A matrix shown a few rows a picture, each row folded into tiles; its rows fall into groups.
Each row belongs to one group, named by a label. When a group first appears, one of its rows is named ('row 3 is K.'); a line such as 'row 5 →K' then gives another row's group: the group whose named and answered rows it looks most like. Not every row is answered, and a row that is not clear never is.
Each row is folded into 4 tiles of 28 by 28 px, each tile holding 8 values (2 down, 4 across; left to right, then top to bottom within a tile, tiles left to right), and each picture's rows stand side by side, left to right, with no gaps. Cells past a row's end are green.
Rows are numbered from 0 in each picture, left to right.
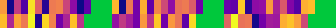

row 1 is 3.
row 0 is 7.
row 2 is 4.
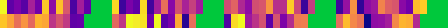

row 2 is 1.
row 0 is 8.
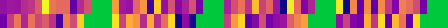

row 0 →1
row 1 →8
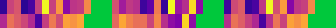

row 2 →4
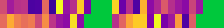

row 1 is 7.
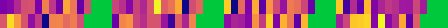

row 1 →1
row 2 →3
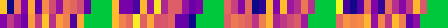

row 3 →7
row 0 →3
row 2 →8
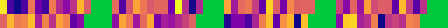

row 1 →1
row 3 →1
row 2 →3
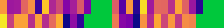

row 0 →8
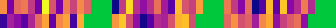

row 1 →4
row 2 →8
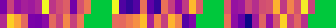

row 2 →3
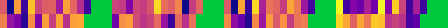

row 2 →3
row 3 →8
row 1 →1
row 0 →3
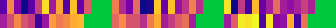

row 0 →4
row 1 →8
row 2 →7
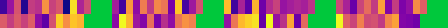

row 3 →8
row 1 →1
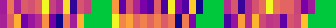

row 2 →1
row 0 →1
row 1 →8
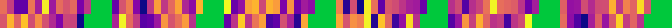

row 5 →3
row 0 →8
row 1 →4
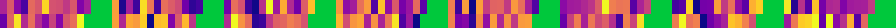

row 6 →4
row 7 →7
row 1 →7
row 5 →1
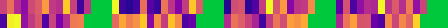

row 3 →4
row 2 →4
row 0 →1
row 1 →7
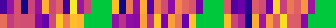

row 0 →4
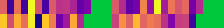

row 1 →8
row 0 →7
